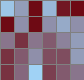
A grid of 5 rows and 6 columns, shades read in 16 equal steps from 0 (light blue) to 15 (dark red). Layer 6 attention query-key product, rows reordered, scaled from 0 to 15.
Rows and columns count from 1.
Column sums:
47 38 42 37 42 35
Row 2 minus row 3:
8 -7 8 -4 -3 1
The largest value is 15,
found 4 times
